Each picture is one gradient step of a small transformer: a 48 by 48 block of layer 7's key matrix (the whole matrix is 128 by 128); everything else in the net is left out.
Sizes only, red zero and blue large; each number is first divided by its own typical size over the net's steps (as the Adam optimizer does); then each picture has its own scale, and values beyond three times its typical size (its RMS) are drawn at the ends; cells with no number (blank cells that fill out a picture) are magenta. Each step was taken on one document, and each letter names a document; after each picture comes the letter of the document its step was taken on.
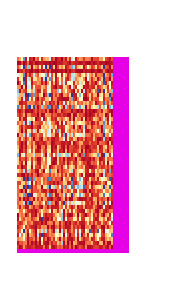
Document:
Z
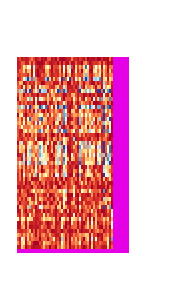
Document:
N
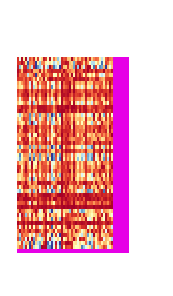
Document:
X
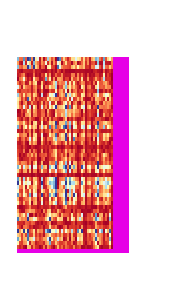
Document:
Z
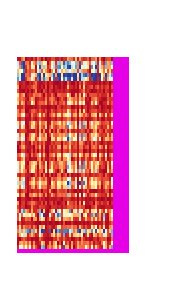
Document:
X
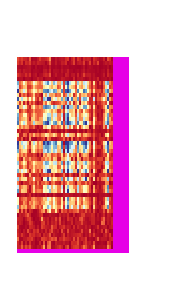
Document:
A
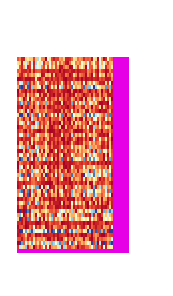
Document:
X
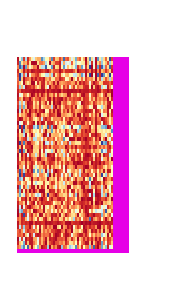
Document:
X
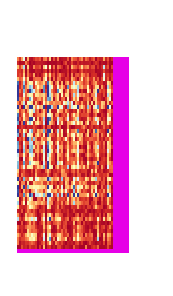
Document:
Z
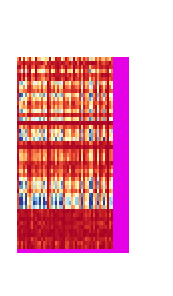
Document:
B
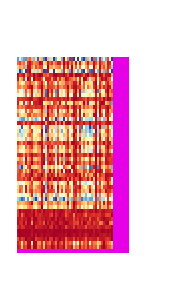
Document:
B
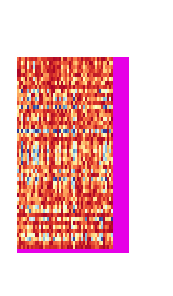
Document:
N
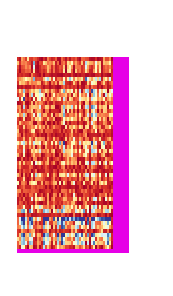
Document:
N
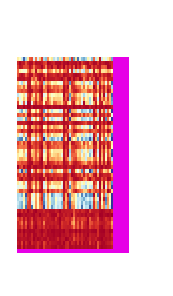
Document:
B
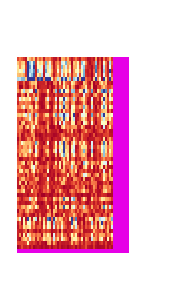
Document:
N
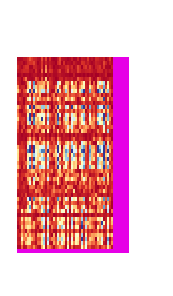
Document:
N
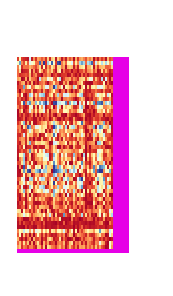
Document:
X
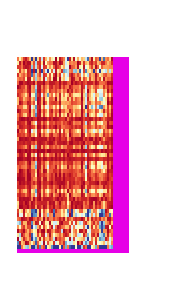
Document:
B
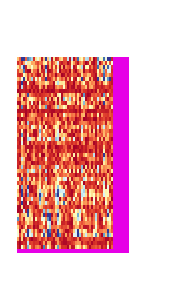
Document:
Z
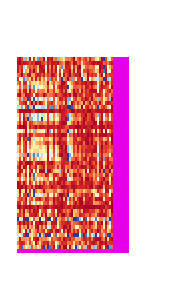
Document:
Z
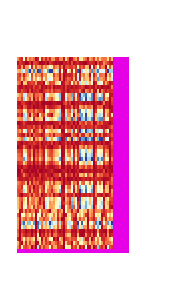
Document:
B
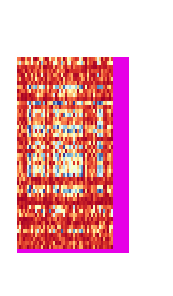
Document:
X
